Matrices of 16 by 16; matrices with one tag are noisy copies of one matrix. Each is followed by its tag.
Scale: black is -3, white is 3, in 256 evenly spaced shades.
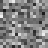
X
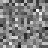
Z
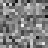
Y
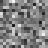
X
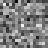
Y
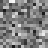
X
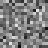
Z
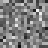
Z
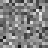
Z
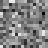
X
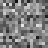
Y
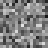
Y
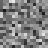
X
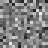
Z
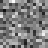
X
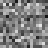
Y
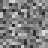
X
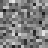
X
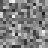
X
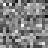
Y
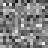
Y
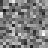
X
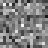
Y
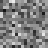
X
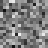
X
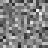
Z
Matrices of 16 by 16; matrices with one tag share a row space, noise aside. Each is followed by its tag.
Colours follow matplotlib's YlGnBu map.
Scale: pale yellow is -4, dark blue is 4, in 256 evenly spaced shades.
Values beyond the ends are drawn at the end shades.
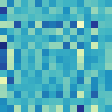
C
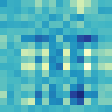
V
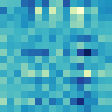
V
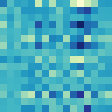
V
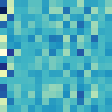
C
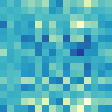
V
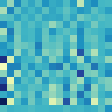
C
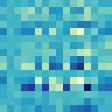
V
